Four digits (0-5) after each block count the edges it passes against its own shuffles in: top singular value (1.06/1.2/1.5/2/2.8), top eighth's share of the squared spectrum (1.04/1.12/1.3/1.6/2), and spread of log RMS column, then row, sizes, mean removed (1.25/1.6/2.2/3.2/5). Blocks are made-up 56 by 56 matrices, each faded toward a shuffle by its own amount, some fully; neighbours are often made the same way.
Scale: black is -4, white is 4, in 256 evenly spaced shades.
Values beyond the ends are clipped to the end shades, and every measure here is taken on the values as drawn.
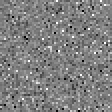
0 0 0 0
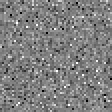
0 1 0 0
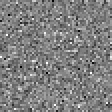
0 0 0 0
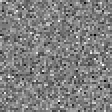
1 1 0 0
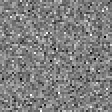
0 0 0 0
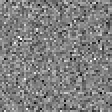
2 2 0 1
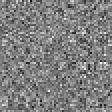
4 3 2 1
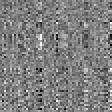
4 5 3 3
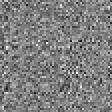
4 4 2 2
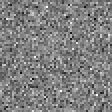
2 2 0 0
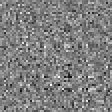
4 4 1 2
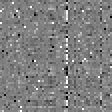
4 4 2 1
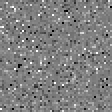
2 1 0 0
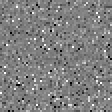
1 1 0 0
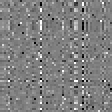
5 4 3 2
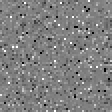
2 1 0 0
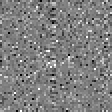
3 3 1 0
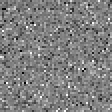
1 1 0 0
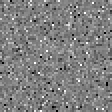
0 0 0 0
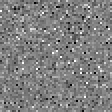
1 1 0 1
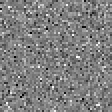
2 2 0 0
